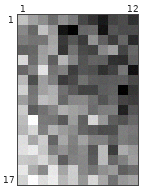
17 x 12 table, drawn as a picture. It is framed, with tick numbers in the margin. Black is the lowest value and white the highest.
The values follow a bell shape. There is an overall slope up to the bottom left. The bottom left is the ninth with the highest average. The halves do not mirror each other. No regular stripes run through it.
